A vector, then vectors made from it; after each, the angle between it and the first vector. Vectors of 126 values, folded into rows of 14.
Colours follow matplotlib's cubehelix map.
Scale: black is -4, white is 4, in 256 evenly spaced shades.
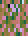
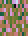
orthogonal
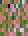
nearly parallel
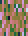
partly aligned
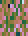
nearly parallel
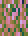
nearly opposite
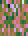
nearly parallel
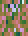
nearly parallel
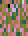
nearly parallel
